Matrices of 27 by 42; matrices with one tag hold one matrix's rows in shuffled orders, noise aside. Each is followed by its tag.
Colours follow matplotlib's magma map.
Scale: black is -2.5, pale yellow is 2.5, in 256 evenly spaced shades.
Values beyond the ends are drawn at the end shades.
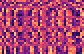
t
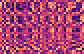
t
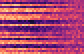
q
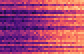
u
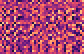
t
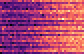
u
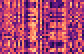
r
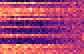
q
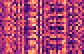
r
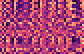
t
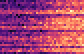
u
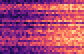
u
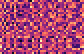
t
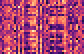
r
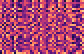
t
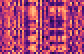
r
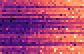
u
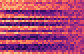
q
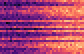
u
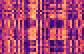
r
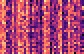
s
